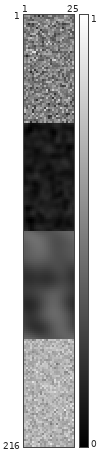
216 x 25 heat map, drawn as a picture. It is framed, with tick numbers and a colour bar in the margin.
It is made of 4 by 1 panels. Panel 1,1: middling, fine-grained, strong in contrast. Panel 2,1: very low, blotchy, faint in contrast. Panel 3,1: low, smooth. Panel 4,1: high, fine-grained.
